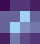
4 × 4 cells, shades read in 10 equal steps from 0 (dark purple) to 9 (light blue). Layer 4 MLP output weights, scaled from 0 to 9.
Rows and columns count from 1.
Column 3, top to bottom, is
2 9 6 3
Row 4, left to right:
1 5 3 2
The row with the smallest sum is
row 1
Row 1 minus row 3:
-4 -7 -4 -4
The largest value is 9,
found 2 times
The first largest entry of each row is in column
2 3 2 2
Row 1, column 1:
0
